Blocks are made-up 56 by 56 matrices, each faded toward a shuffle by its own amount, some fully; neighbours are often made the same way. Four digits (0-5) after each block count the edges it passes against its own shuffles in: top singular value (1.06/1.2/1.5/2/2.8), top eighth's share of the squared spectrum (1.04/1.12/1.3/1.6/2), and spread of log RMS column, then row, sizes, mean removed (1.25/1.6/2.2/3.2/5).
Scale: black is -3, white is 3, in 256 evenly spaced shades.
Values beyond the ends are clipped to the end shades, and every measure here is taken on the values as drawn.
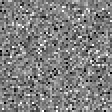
0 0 0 0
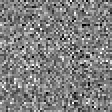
3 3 2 2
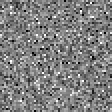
0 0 0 0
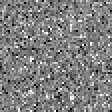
0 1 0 0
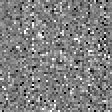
1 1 2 0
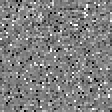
0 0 0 0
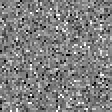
0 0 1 0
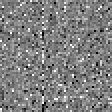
2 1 1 0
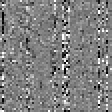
2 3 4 0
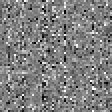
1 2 3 0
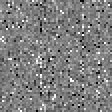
1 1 1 0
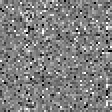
1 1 2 0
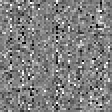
2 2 3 0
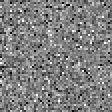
0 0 1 0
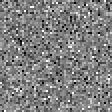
0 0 1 0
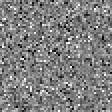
0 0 1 0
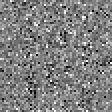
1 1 2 0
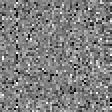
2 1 2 0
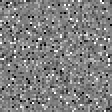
1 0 0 0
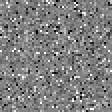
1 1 0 0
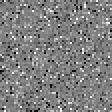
0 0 0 0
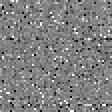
2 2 0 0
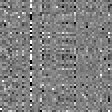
4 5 3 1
